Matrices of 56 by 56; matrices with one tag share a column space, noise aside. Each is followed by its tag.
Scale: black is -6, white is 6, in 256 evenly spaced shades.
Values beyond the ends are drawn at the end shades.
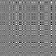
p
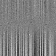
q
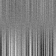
q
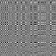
p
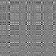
p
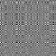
p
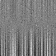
q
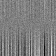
q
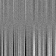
q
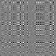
p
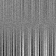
q
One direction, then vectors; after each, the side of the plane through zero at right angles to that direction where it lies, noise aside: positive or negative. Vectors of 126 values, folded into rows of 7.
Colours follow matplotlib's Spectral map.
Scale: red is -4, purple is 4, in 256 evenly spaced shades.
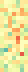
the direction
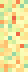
negative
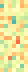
positive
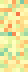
positive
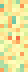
positive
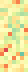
negative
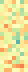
negative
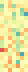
negative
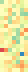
negative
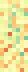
negative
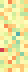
negative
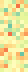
negative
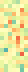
positive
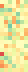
negative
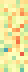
positive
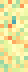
positive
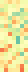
negative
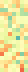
negative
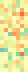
positive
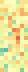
positive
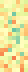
negative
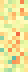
positive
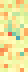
negative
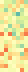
negative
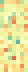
negative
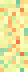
positive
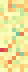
negative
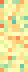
positive
